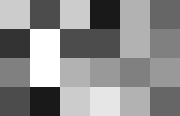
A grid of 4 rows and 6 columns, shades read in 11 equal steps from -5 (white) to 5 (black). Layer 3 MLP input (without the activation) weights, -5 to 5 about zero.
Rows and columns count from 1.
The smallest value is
-5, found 2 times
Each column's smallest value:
-3 -5 -3 -4 -2 -1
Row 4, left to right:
2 4 -3 -4 -2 1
